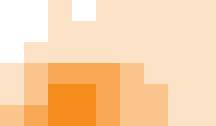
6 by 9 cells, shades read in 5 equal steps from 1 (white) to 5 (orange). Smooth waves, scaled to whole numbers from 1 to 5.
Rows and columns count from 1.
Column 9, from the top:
2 2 2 2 2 2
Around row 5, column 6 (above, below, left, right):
3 3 4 3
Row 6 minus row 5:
1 1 0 0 0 0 0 0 0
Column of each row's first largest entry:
3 3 2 3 3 3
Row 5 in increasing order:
2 2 2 3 3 3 4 5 5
